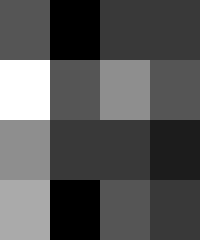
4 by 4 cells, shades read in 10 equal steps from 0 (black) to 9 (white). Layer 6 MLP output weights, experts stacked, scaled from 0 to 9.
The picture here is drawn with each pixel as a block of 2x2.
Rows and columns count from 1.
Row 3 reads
5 2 2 1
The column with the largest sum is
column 1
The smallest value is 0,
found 2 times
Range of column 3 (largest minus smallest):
3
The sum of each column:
23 5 12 8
